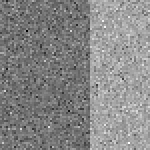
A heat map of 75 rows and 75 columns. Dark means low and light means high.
The right part is higher, past a seam about 60% of the way across. No regular stripes run through it. On average the colour sits 50% of the way up the scale.
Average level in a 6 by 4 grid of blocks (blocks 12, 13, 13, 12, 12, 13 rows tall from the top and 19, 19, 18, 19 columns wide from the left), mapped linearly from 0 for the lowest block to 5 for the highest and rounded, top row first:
0035 | 0035 | 0035 | 0035 | 0035 | 0035
